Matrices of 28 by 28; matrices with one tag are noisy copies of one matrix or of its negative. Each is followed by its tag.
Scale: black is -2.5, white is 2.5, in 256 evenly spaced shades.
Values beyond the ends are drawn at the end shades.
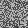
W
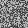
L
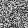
L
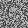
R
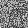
L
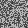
L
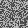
W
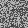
L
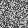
W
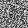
R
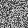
L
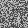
L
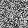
W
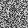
R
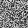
W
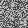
W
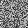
W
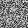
R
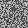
R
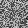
W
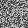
L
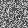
R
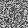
R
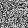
L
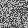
L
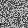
L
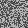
L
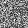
L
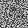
R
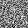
R
